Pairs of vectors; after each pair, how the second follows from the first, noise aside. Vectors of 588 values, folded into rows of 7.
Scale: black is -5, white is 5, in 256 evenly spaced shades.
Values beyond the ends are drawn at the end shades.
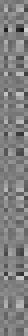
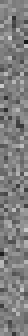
shuffled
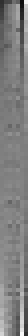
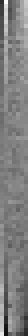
reversed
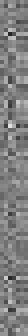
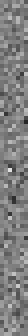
shuffled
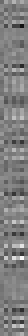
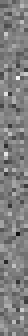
shuffled
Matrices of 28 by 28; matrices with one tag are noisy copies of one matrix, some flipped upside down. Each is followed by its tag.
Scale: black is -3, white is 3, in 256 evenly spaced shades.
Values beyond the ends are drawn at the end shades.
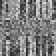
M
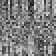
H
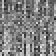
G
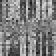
M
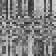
H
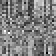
H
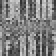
M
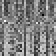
G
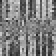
M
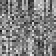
H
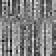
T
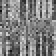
M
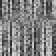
T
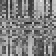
H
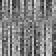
T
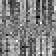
M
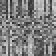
H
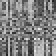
H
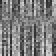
T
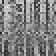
G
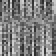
T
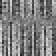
T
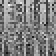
G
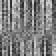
T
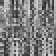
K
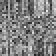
H
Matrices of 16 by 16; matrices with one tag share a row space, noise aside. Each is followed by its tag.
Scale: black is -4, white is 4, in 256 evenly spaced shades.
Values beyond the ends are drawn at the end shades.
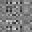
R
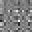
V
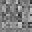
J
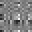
V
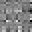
J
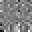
V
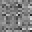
J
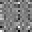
V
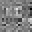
J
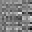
J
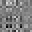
R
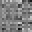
J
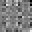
J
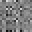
R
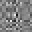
R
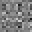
J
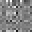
R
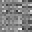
J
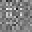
R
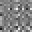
V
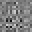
R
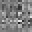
J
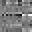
J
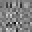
R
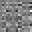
J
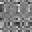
V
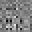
R
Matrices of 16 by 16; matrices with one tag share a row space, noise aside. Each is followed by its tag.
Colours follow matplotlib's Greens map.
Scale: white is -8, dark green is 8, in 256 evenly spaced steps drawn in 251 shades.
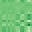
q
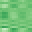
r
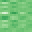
r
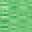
r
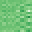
q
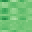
r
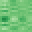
r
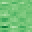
r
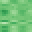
r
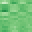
r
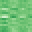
r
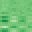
r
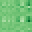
q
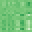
q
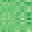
q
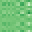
q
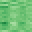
r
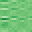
r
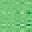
q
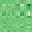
q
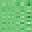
q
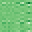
q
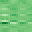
r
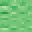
r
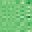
q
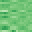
r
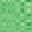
q
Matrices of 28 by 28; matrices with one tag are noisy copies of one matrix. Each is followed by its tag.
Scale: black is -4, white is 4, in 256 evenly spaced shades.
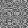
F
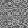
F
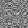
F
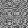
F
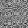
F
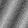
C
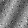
C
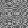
F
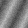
C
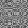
F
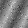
C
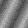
C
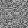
F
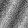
C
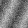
C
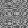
F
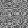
F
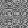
F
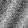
C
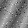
C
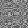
F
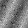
C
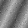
C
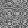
F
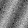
C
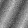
C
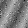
C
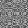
F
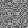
F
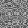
F
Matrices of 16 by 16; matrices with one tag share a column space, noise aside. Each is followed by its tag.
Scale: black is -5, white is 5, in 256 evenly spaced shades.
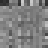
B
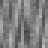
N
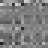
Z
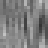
N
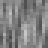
N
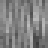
N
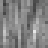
N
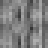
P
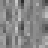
P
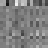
B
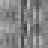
P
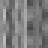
P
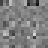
B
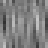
N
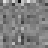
Z
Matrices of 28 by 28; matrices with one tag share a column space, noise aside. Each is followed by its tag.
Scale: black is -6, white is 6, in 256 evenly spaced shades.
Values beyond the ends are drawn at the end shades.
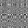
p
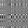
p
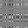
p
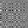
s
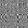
p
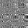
p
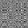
s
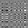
s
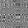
p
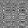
s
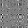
p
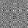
s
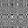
p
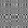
p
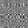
p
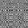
s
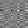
s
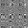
p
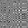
s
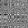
p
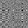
s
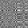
s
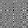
s
